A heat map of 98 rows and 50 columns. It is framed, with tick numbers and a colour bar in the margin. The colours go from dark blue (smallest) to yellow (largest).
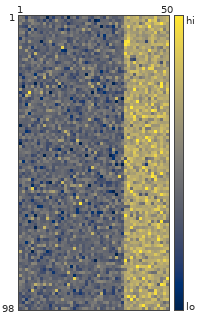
A vertical seam about 70% of the way across splits the table, and the right part is higher. Overall the values sit about 50% of the way up the scale. No regular stripes run through it.
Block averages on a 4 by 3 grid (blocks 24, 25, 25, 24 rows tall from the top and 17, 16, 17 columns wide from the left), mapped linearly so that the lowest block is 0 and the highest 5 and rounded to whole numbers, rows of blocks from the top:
005 / 005 / 005 / 005
